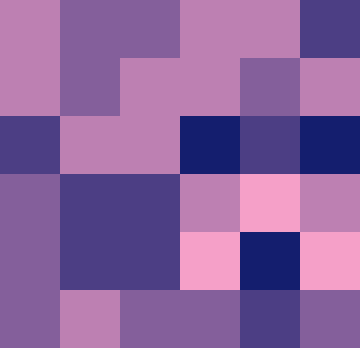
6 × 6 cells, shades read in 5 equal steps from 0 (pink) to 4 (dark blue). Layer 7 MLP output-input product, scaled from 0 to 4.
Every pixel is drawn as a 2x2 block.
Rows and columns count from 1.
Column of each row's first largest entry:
6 2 4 2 5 5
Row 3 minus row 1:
2 -1 -1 3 2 1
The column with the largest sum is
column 5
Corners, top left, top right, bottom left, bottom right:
1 3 2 2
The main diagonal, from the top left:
1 2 1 1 4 2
